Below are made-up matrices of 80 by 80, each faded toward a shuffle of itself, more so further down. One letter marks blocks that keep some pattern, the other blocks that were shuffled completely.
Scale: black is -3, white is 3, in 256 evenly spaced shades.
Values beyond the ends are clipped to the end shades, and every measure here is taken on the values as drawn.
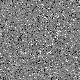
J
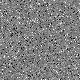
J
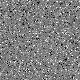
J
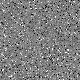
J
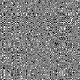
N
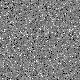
J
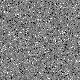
J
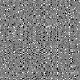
N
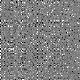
N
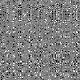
N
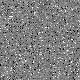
J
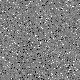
J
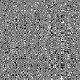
N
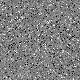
J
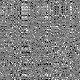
N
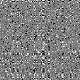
N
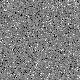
J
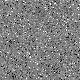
J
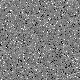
J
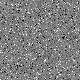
J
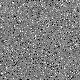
J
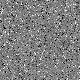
J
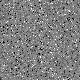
J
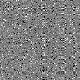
N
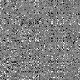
N
